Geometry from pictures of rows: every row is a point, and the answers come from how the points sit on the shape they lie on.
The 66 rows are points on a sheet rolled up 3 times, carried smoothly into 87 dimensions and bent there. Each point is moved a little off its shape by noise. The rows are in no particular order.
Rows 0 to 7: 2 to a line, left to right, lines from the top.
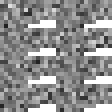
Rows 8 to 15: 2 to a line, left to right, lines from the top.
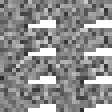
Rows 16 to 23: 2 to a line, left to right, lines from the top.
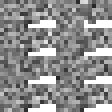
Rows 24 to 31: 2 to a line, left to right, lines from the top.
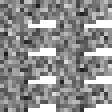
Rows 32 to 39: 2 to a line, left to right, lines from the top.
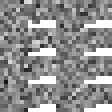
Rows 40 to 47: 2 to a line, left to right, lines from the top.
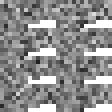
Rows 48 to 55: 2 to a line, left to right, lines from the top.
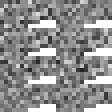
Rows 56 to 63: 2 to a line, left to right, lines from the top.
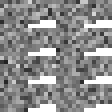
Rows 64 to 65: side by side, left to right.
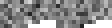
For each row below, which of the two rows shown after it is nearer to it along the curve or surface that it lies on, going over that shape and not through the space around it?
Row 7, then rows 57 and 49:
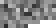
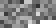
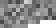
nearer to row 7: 49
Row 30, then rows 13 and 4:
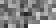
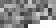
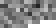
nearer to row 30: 4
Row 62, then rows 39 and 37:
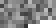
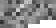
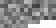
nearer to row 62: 37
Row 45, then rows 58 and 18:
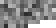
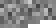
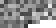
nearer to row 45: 58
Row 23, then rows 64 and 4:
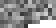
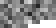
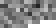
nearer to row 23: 4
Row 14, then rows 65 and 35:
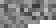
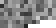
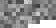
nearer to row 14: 35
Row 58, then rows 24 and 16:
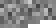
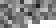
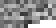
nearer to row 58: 24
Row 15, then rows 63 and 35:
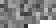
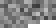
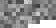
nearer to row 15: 63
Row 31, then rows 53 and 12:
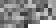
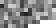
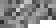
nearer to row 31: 12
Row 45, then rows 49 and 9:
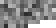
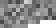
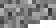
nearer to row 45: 49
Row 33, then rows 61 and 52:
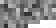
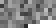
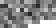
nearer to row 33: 61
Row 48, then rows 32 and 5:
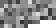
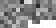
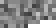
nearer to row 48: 32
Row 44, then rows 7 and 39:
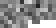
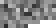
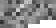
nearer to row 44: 39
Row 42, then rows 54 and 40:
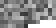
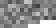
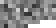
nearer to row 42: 40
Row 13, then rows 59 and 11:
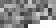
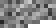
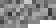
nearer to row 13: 59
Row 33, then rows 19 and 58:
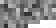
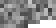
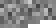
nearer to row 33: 19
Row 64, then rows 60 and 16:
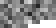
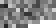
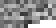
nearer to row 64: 60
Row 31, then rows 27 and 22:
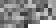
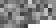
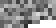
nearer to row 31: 27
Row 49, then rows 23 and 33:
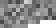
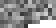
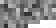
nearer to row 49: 33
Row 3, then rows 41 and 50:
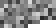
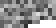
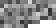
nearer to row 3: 41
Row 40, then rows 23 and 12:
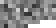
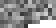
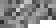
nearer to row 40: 23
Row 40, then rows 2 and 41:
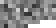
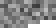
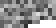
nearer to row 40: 2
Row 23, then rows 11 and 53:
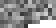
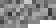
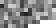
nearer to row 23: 11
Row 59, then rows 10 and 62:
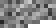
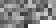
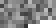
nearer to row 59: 10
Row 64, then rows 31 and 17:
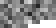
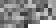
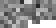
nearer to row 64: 17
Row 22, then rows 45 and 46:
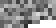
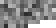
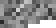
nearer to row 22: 46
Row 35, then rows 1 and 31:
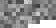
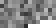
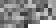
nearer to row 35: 1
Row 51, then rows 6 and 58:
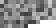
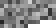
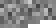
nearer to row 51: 6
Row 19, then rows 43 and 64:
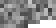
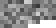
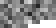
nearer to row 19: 43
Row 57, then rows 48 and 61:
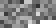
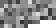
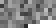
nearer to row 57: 48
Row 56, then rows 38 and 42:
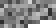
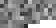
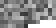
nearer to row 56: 42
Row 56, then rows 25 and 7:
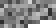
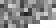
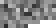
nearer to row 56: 7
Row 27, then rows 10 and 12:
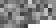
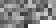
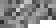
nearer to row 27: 10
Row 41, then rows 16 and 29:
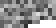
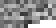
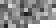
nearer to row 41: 16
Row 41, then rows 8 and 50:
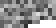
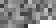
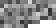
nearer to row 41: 50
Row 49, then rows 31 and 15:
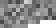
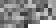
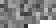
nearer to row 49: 15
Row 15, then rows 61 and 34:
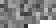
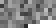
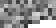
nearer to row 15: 61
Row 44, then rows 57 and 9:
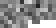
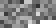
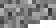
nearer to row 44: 57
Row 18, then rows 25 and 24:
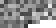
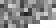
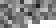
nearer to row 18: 25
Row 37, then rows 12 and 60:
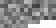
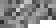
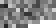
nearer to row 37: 12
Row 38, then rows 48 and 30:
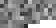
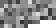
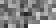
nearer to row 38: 30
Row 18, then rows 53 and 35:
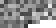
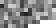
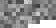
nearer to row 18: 53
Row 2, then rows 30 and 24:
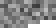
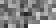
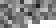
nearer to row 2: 30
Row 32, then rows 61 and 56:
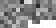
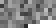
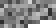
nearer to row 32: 56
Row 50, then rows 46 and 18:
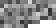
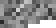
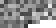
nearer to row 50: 46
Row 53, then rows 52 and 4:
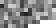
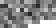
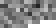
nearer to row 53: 52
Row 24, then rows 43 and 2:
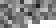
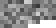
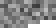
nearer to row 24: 43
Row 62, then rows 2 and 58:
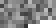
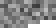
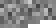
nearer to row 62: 2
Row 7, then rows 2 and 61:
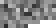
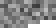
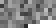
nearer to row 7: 61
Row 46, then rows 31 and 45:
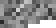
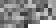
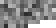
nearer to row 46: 31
